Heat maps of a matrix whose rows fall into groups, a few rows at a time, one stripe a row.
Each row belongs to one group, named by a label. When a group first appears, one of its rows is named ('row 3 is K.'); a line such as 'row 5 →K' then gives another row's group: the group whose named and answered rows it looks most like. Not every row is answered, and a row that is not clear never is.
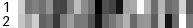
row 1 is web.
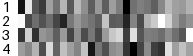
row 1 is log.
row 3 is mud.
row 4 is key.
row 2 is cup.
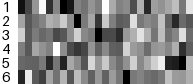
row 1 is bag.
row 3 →web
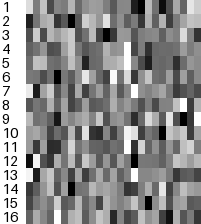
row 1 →key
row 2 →bag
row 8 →bag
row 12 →log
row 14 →bag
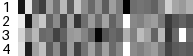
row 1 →log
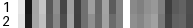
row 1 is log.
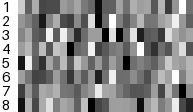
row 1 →web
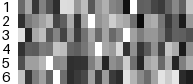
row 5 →mud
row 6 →cup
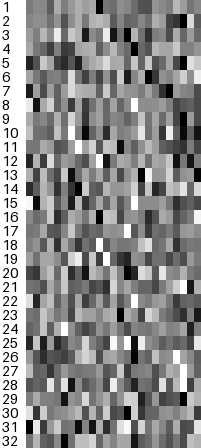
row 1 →key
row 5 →bag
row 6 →mud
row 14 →bag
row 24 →cup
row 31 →mud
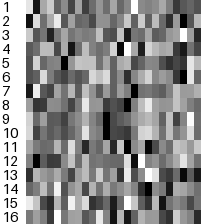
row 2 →mud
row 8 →web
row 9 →web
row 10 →web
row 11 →mud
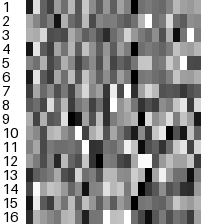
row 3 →web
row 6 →log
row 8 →bag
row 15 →log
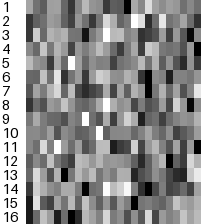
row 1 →web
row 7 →mud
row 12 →bag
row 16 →bag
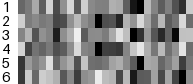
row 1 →key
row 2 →web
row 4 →web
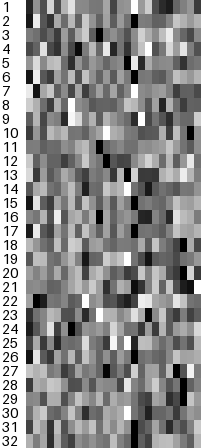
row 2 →log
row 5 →web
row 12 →web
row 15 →log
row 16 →key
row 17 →log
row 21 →key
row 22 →web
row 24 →bag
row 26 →log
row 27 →web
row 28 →mud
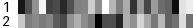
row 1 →bag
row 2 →web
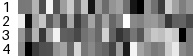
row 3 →cup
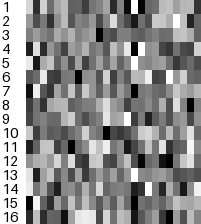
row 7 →log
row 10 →web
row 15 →log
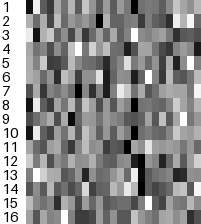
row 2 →key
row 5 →web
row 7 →mud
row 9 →bag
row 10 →log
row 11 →web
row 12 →key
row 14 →bag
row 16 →cup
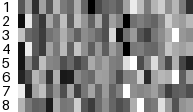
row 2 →log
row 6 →bag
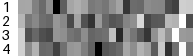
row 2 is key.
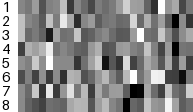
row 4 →mud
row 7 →key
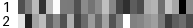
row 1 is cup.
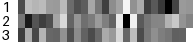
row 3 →mud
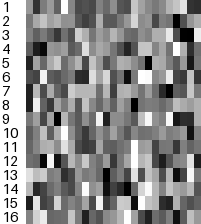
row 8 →log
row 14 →web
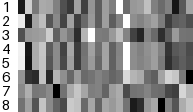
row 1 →mud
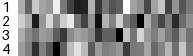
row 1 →cup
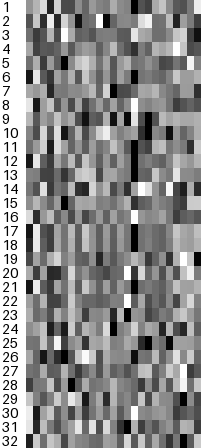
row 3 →cup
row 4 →cup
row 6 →log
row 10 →key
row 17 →log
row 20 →web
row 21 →log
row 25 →key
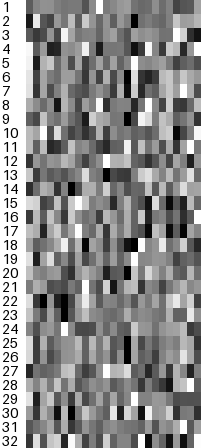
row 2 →log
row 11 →web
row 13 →web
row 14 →bag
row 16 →mud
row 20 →web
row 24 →cup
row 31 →bag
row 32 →mud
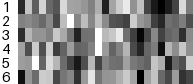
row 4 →key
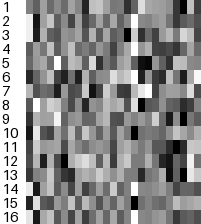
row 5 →key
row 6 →bag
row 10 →log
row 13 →bag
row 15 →log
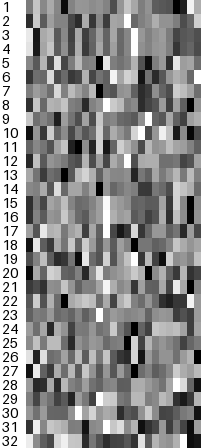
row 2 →mud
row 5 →key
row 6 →bag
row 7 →key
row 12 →mud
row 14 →key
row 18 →log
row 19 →bag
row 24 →cup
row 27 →log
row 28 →cup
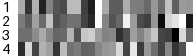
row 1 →key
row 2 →key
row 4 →mud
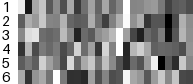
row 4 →mud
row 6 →cup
